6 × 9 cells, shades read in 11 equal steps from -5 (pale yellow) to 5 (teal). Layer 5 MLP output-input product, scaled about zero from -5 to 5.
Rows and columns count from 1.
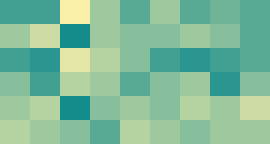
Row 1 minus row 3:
0 -1 -1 1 2 -4 -2 -2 0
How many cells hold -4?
1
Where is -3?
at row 2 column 2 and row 5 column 9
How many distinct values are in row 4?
6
